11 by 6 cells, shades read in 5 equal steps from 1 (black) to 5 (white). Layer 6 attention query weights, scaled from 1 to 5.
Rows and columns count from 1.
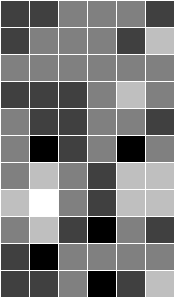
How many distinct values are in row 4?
3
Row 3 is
3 3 3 3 3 3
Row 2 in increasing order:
2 2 3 3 3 4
